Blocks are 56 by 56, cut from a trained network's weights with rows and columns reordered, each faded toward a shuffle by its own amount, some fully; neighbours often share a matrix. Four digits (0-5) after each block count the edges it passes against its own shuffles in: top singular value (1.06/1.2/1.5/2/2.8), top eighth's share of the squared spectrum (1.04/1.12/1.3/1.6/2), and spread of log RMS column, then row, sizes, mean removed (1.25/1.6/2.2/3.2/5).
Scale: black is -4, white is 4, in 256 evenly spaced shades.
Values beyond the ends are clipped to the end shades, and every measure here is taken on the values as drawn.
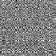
4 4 2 3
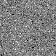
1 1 0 0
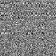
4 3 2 2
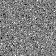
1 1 0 0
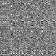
4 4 2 2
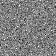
0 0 0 0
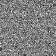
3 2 0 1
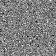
0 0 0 0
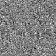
3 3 0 1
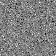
0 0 0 0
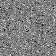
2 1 0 1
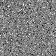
1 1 0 0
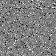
2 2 0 1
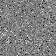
2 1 0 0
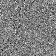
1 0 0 0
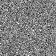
0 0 0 0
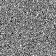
1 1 0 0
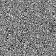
2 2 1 0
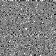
3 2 0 2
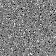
1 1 0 0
